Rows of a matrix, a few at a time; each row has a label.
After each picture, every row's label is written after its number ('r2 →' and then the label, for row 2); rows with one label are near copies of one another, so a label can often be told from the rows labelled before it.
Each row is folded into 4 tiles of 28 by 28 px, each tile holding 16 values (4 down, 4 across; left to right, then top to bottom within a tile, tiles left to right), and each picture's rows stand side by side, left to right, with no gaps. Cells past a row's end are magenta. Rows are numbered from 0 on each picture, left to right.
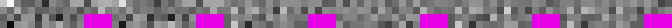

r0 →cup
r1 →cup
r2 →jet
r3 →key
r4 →jet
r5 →jet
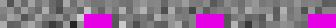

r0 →key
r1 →jet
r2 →jet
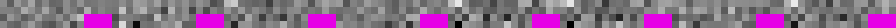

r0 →key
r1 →jet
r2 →cup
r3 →key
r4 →cup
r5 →cup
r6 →jet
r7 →cup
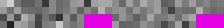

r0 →cup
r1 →key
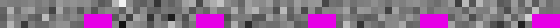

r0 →jet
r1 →cup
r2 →jet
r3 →jet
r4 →key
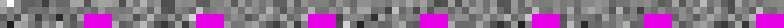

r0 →cup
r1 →key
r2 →key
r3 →jet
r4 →key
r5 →jet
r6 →key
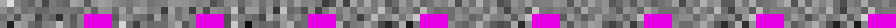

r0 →cup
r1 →jet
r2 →jet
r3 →key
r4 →key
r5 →key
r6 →key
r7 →key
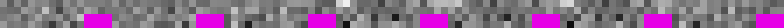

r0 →key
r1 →key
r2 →jet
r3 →cup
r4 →cup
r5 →cup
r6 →jet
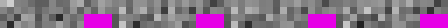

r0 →cup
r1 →jet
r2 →jet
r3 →jet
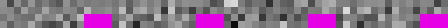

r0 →key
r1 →jet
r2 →cup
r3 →jet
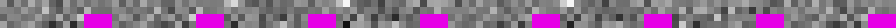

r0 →key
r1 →key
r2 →cup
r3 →cup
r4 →key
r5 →cup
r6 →jet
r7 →key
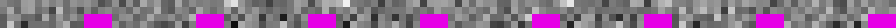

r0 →jet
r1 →key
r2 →cup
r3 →cup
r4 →key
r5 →cup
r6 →jet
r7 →key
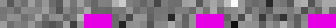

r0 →key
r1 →cup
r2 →cup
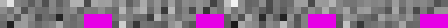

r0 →cup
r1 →jet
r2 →cup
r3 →jet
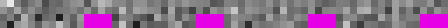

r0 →cup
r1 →jet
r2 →jet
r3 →jet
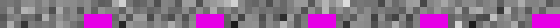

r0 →jet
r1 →cup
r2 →cup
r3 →cup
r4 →jet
